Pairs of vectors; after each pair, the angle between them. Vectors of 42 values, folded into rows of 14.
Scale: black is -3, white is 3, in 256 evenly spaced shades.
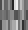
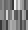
partly aligned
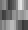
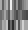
partly opposed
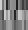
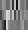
partly aligned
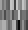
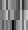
partly opposed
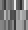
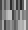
partly aligned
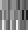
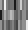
orthogonal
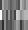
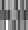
partly opposed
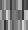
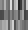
partly opposed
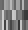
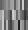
nearly parallel
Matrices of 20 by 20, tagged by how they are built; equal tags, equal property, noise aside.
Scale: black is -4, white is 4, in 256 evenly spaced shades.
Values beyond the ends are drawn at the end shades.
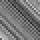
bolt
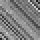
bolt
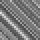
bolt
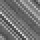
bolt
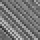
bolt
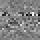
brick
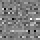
brick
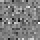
brick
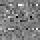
brick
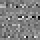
brick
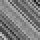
bolt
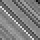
bolt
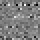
brick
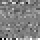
brick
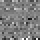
brick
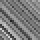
bolt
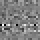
brick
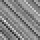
bolt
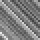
bolt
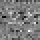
brick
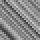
bolt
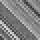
bolt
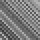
bolt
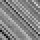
bolt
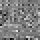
brick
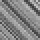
bolt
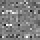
brick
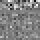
brick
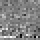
brick
